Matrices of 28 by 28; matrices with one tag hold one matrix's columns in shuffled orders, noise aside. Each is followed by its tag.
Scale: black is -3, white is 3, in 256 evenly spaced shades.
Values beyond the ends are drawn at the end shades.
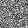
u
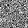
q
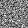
u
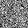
q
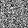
q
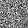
q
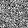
q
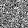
q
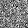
q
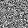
u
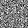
q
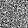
q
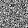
q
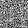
q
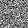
u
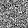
q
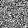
u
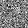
q
